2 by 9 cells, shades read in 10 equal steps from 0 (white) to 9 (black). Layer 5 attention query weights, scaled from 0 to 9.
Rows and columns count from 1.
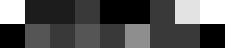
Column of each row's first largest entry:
5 1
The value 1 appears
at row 1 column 8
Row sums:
49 62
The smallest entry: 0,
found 2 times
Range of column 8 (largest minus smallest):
6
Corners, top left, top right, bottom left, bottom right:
0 0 9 9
